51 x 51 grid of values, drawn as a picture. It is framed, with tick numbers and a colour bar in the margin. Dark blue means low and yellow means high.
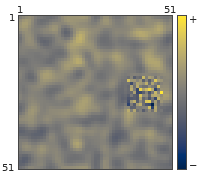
The middle right is the roughest part. The field is mottled with small blotches. An odd patch, rougher than its surroundings, sits in the middle right. The distribution is heavy-tailed on both sides. No row or column stands out. The halves do not mirror each other.
